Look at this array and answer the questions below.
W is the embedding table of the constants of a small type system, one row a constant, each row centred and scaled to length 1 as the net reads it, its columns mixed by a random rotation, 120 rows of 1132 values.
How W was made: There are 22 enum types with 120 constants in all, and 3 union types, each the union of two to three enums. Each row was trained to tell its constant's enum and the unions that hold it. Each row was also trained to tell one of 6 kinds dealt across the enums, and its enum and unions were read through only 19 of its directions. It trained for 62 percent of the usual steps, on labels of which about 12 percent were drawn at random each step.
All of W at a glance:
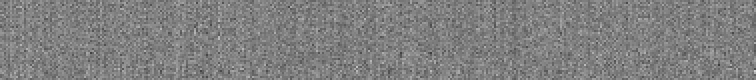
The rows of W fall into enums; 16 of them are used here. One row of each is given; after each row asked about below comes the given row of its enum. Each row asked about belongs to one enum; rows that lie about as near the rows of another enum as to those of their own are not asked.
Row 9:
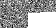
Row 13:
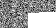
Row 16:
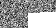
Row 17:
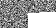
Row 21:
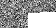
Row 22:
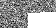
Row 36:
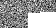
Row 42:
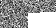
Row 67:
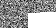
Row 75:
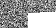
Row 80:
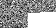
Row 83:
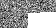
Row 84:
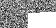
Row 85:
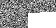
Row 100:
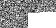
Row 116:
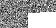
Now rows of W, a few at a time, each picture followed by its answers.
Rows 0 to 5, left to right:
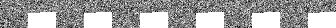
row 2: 116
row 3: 17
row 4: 21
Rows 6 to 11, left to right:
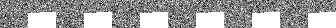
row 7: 16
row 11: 85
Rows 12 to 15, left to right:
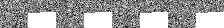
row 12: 84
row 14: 21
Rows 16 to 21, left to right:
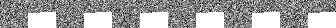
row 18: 75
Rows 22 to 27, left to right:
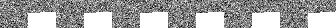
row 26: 22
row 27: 42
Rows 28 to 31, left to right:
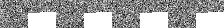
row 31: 85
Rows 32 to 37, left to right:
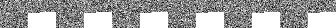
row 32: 84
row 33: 16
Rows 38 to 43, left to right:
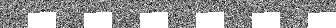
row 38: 21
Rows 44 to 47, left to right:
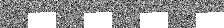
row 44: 17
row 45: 42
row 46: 22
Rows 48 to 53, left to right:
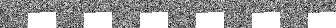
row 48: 13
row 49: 75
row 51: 116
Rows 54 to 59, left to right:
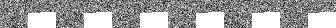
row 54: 75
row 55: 36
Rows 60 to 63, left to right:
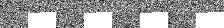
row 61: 22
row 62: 17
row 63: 13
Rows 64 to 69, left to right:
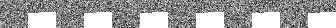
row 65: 21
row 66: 84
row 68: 9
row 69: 116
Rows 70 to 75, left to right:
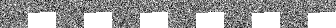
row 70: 36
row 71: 116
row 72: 85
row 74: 42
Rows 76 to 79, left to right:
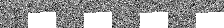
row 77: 84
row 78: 100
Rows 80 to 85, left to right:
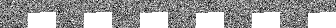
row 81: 75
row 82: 80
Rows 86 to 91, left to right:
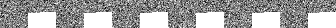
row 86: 22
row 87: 80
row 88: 84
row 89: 36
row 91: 85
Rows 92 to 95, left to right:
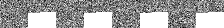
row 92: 17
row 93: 116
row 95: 17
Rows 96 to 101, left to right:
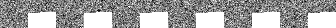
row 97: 21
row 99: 100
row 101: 21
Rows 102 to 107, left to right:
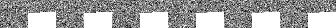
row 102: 116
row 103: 42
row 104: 22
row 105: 80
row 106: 100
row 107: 85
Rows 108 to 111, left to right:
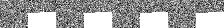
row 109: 85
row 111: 84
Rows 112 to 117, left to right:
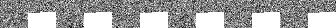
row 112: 42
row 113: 75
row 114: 80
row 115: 75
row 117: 17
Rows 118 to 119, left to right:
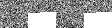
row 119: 22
